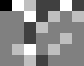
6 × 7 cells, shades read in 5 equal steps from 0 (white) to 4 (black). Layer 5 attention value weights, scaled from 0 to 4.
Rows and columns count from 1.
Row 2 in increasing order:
0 1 1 2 2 2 3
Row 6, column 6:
2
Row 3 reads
2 2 3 1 2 2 2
